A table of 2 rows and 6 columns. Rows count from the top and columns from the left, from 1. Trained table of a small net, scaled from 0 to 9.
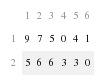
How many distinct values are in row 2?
4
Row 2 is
5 6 6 3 3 0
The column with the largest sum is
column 1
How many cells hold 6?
2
